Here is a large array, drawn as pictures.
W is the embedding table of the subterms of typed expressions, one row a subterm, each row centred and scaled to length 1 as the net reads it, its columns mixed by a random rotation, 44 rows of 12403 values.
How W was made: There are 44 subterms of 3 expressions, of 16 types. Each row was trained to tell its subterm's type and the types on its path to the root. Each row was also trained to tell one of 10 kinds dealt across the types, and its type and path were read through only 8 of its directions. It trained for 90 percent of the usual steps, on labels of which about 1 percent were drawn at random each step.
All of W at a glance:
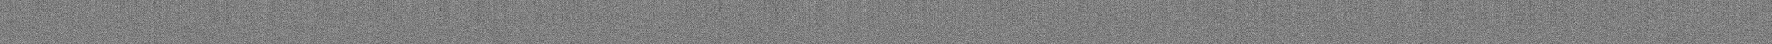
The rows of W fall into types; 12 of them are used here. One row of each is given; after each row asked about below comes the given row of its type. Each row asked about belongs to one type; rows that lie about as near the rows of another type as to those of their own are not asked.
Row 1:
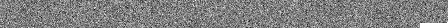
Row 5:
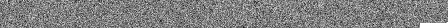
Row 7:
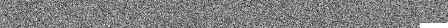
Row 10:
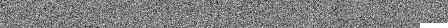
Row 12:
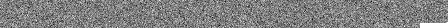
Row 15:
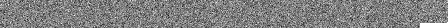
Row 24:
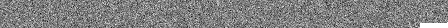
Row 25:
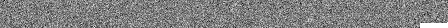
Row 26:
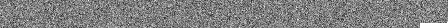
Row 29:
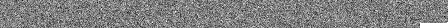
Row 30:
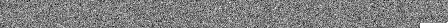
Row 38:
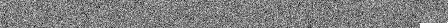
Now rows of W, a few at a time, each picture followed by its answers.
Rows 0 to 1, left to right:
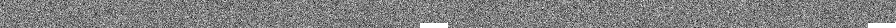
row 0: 10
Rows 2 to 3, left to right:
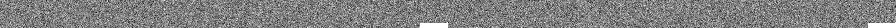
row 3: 1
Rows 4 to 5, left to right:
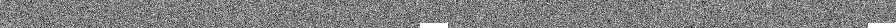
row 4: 24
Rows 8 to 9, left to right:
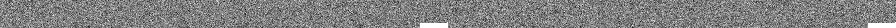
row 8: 24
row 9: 10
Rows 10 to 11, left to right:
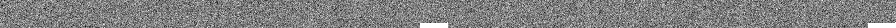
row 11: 1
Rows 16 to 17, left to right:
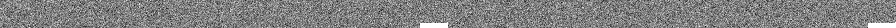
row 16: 10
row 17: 30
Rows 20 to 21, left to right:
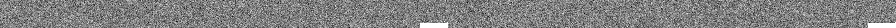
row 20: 15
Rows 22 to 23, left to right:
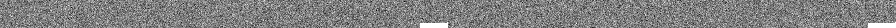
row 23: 15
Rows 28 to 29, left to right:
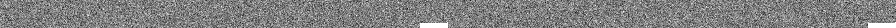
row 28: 7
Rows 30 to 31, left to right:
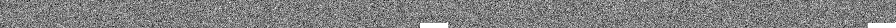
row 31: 38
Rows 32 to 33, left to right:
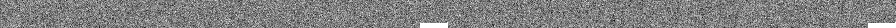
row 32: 29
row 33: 26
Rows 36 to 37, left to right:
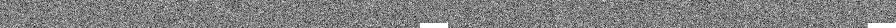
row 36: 38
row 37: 26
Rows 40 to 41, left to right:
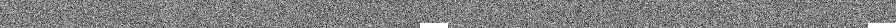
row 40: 38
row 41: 29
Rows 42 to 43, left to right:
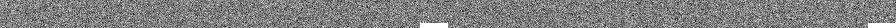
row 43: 26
